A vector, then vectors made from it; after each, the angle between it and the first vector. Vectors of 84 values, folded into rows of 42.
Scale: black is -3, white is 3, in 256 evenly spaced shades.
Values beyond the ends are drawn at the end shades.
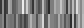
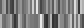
orthogonal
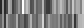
nearly parallel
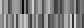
nearly opposite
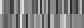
orthogonal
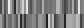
partly aligned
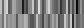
nearly opposite
